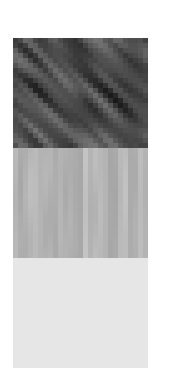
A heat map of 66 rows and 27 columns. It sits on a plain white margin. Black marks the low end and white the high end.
The table splits into 3 rows of 1 panel. Panel 1,1: low, slanting down to the right. Panel 2,1: high, streaked downward, faint in contrast. Panel 3,1: very high, flat.
